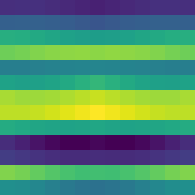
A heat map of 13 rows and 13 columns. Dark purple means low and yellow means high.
There is no overall slope. Overall the values sit about 50% of the way up the scale. The histogram is flat. The ninth with the lowest average is the bottom middle. Stripes running across repeat 3 times from top to bottom. It is mirror symmetric from left to right. Streaks run across, left to right. The ninth with the highest average is the centre.
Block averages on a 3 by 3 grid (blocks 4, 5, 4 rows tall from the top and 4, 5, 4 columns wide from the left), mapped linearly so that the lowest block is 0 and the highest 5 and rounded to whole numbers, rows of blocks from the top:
222
555
101
